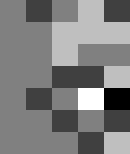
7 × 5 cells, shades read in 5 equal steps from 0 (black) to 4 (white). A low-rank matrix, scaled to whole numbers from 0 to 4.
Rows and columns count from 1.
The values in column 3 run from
1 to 3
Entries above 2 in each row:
1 3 1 1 1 0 1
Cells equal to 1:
8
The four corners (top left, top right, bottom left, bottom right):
2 1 2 3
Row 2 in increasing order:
2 2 3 3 3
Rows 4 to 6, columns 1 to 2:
2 2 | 2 1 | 2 2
